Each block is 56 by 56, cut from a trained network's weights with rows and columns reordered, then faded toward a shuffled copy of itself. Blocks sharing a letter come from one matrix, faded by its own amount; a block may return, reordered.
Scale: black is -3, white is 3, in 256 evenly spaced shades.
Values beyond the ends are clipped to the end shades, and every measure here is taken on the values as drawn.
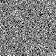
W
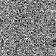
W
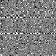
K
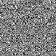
W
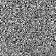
W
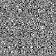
K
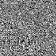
W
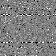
K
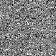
W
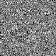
W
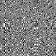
K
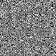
W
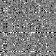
K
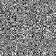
W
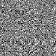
K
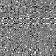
K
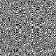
K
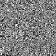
W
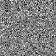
W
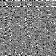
K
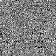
W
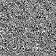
W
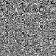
K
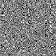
K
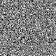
W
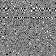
K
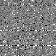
K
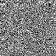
W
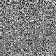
W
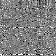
K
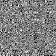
W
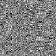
K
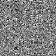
W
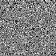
W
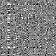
K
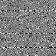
K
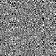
K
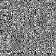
K
